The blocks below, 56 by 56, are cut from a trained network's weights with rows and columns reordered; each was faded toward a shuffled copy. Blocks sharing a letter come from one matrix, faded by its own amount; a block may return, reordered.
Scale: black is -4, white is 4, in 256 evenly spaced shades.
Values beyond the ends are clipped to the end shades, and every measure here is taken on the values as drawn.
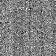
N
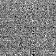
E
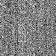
N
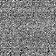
E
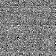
E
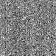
N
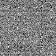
E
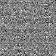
E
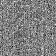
N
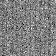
N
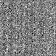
N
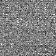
E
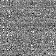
E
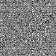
E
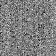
N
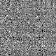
E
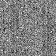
N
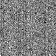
N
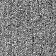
N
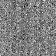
N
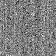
N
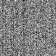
N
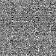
E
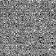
E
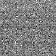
E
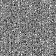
N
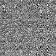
E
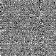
E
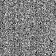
N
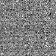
E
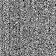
N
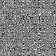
E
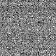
E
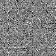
E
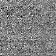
E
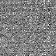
E
